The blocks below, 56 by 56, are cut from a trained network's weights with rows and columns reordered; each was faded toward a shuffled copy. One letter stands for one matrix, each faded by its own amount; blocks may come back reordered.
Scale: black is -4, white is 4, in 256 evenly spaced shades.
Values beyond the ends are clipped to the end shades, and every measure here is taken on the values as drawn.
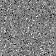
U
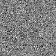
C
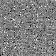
U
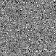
C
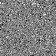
C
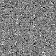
C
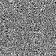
C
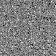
U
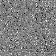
U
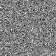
C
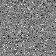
U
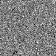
C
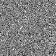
C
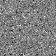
C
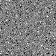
U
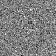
C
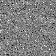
U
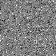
U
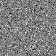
C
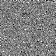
C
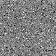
U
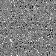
U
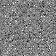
U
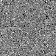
U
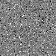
U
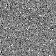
C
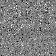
U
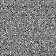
U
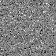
U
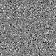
C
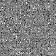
U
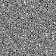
C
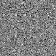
C
